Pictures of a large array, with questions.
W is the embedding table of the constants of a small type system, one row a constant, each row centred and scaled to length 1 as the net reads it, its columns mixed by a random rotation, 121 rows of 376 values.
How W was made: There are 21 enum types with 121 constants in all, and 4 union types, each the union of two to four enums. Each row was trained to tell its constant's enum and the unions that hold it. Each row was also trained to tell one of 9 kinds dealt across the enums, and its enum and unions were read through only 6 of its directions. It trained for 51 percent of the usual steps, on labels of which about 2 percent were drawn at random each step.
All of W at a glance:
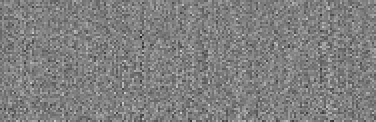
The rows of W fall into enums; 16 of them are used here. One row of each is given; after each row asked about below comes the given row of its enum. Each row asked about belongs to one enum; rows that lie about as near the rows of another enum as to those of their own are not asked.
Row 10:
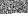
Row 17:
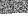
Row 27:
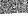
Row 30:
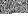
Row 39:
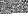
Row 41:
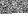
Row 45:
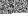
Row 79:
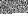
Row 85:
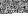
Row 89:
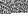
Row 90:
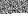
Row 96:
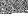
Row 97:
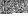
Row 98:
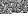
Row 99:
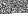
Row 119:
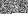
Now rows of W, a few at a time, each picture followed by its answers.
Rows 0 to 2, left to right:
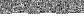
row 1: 98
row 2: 27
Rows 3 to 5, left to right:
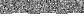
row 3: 85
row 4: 119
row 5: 10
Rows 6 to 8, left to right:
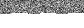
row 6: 97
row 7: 99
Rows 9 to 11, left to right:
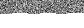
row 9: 79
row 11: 27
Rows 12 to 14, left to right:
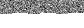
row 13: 99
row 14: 98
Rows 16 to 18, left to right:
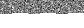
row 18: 99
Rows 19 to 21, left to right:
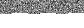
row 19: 90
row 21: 27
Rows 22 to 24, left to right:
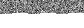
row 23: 97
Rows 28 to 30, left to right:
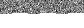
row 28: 30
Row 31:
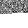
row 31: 98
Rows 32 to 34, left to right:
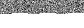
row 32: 96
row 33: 90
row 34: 17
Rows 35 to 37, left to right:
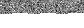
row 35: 97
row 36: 90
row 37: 98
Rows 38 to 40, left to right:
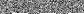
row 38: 96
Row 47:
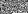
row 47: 99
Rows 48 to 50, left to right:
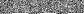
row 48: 27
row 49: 17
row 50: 119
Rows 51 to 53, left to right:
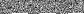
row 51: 39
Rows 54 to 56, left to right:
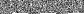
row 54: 85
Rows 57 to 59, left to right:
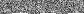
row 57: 39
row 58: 97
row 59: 90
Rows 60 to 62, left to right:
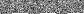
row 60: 39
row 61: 79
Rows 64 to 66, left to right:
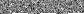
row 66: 119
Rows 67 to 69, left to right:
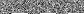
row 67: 96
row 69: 41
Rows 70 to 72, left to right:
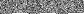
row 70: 79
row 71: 27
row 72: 119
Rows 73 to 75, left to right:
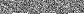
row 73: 89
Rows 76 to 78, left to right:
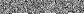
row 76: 30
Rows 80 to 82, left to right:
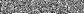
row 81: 98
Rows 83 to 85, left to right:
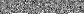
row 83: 39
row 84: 97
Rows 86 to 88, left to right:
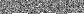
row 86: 119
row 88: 90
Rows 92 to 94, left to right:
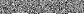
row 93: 10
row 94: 30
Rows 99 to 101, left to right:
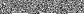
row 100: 96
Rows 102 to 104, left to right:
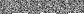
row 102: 119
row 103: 85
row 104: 85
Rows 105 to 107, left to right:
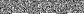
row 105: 99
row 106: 85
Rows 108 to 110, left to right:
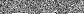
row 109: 79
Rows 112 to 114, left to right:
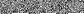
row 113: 39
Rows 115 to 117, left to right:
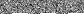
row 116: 99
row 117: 98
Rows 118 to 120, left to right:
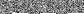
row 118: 96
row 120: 90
